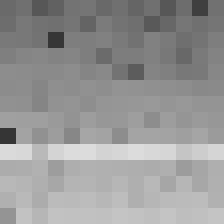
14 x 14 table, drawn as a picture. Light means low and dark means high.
On average the colour sits 40% of the way up the scale. Row 10 differs from the rows beside it. The field climbs toward the top.
